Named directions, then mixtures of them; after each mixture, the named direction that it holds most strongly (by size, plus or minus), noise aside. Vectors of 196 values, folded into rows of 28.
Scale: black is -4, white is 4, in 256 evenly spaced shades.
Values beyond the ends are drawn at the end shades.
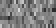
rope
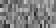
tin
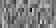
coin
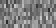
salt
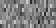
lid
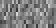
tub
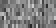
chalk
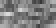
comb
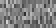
salt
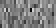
coin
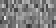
tub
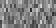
coin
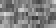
comb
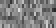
rope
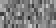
chalk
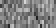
tin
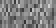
tub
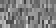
tin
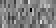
coin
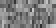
coin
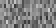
salt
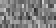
chalk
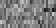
rope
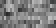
comb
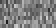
salt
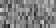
tin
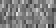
tub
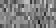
lid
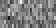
rope
